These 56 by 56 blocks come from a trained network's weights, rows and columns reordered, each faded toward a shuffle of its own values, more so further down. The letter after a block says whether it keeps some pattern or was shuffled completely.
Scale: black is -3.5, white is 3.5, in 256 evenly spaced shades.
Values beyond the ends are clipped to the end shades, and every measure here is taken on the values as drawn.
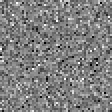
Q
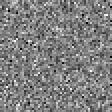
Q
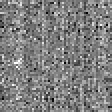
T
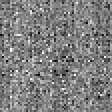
T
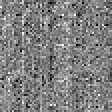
T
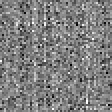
T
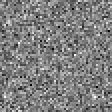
Q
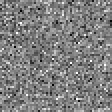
Q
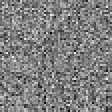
T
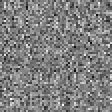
T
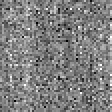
T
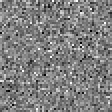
Q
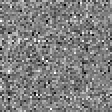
T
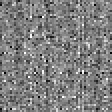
T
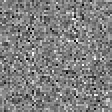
T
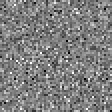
Q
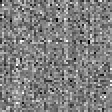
T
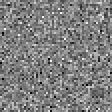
Q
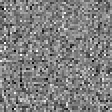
T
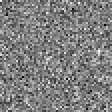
Q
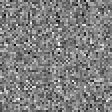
T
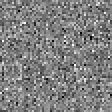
T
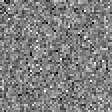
Q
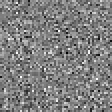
T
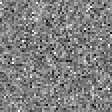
Q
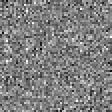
T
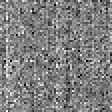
T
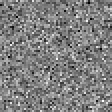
Q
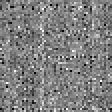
T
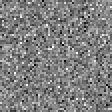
Q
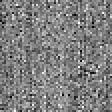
T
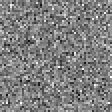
Q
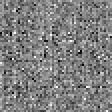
T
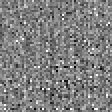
T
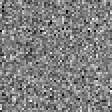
T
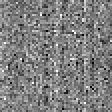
T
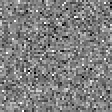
Q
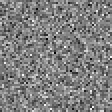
Q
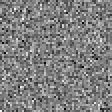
Q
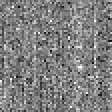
T
